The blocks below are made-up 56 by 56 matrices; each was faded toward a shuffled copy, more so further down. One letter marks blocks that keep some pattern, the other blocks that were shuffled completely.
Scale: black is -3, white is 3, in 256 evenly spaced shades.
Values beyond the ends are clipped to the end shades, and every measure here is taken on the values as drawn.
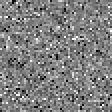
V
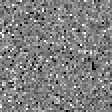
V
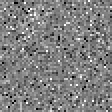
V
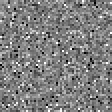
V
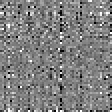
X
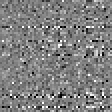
X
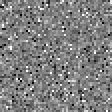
V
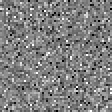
V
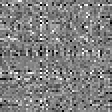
X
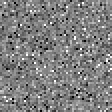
V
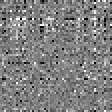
X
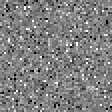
V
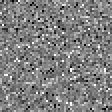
V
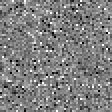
V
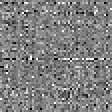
X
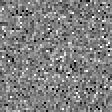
V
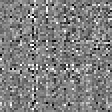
X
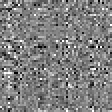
X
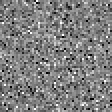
V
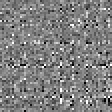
X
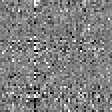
X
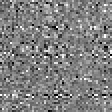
X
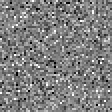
V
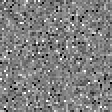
V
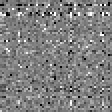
X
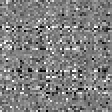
X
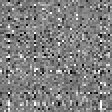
X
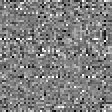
X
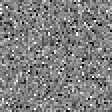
V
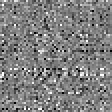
X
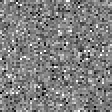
V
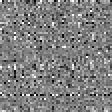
X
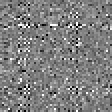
X
